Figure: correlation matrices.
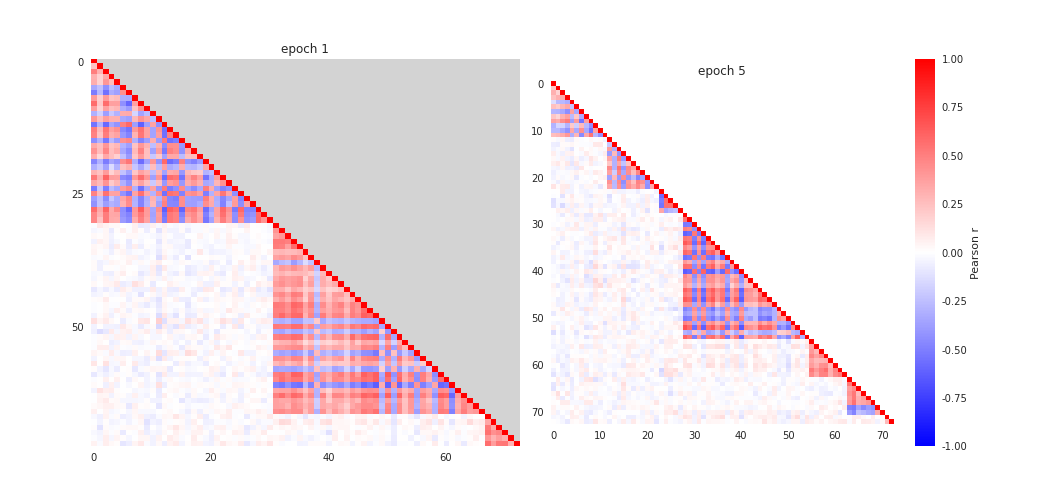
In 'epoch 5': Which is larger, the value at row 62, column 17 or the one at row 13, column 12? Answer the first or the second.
the first
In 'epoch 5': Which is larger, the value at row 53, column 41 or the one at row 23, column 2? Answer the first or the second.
the second
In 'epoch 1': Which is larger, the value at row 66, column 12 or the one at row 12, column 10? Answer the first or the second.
the second
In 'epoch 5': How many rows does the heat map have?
73
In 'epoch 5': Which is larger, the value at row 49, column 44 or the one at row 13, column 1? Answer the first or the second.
the second
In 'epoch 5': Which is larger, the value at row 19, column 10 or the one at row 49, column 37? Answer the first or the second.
the second
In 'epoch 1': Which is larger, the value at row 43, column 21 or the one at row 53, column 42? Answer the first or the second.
the second
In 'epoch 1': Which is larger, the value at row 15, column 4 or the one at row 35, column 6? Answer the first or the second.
the second
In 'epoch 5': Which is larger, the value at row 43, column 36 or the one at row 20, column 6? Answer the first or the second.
the first
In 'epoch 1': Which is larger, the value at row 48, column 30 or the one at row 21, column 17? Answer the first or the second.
the second
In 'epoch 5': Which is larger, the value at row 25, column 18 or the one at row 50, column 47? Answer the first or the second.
the first
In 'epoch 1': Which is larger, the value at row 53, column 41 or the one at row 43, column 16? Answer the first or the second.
the first
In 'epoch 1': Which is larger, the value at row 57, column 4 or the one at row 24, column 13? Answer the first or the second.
the first
